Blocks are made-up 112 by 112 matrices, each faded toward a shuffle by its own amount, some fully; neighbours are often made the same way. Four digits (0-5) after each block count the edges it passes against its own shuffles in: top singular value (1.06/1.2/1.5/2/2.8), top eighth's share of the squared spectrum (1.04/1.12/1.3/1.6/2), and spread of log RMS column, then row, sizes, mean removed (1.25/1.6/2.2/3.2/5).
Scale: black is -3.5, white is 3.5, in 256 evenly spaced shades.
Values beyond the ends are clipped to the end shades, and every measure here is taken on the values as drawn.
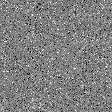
0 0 1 0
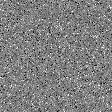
0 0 0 0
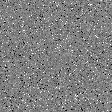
0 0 0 0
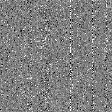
2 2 3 0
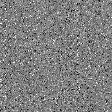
1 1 2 0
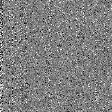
1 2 3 0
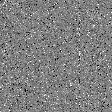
1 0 1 0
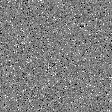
0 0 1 0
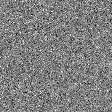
0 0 0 0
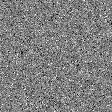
0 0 0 0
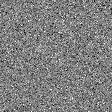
0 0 0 0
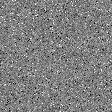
0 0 0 0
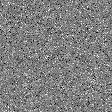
1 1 0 0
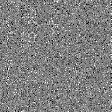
3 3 2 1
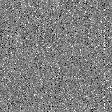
3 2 1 0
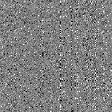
4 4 3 2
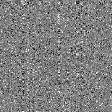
3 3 2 1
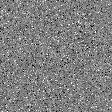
1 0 0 0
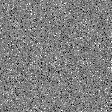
2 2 1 1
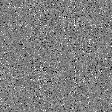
3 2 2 1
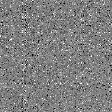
3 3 2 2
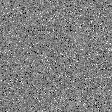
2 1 0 0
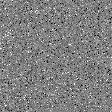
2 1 1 0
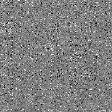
3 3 2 2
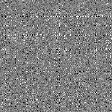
4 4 3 3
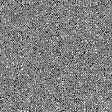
3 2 2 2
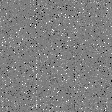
3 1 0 0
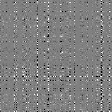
5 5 4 3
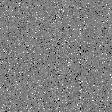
3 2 1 0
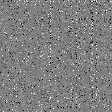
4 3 2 1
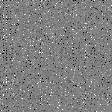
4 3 2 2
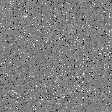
3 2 1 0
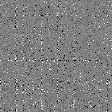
4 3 2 2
